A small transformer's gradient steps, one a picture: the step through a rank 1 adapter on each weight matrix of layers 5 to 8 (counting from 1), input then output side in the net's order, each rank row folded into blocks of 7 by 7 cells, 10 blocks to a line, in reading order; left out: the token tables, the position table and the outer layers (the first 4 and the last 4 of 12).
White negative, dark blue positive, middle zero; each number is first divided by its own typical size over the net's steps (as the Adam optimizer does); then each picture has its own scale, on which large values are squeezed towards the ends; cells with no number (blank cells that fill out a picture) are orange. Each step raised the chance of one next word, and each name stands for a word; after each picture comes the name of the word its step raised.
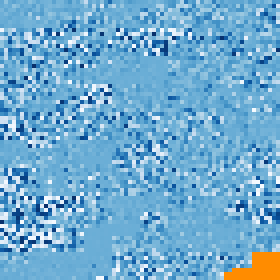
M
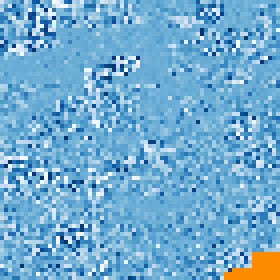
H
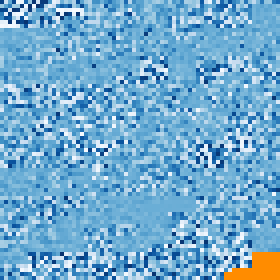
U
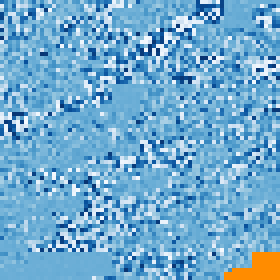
H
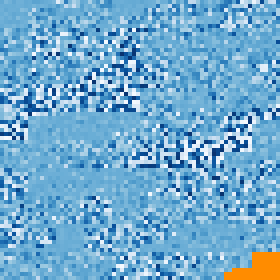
U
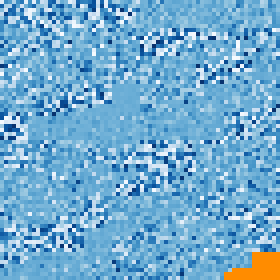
H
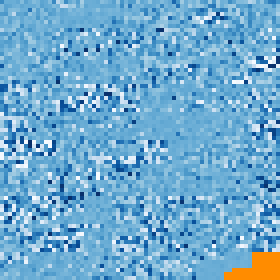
M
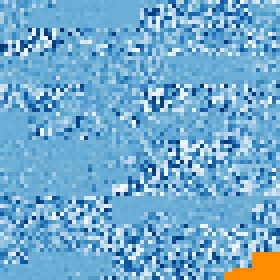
U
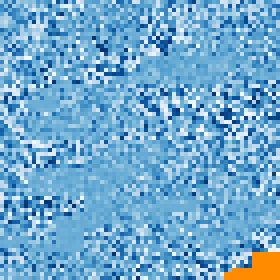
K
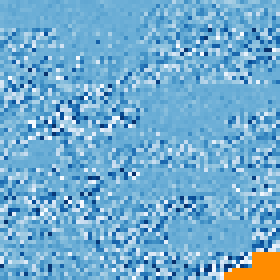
M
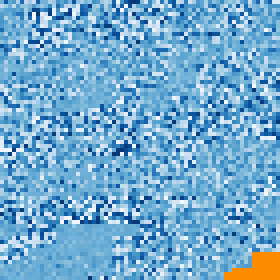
K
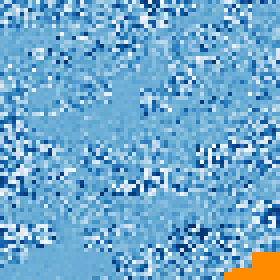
U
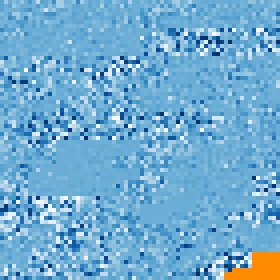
M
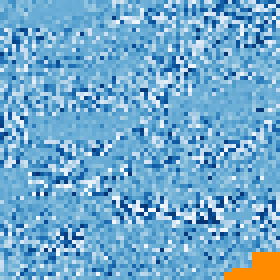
U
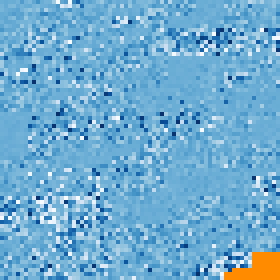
M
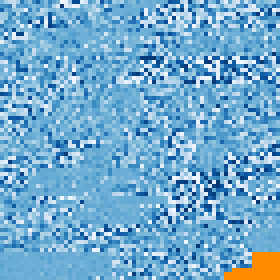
K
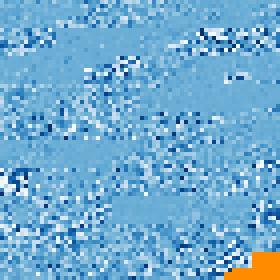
H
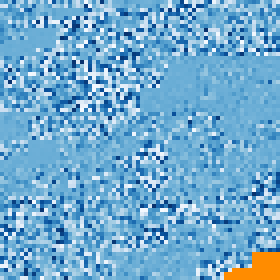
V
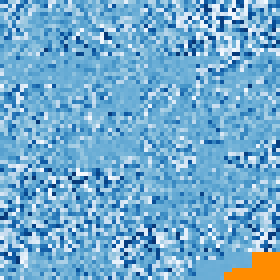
K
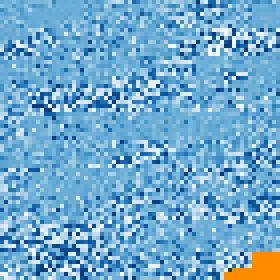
H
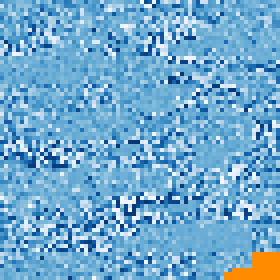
H
